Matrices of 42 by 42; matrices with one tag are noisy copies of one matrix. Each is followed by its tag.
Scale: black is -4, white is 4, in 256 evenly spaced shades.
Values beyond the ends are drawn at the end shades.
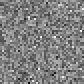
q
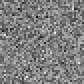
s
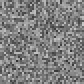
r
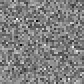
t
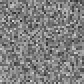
t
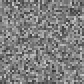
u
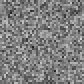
u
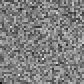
s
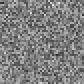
t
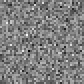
u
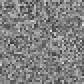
r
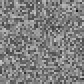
r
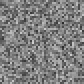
q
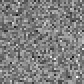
s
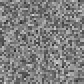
q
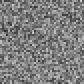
s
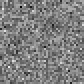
r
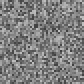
r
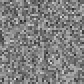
q
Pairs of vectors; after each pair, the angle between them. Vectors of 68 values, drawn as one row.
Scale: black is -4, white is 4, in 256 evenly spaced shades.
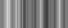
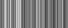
partly aligned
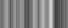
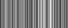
partly aligned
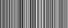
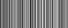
nearly parallel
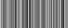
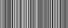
partly opposed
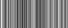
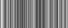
nearly parallel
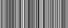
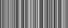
nearly opposite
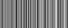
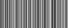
partly aligned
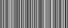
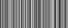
partly aligned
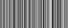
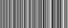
nearly parallel
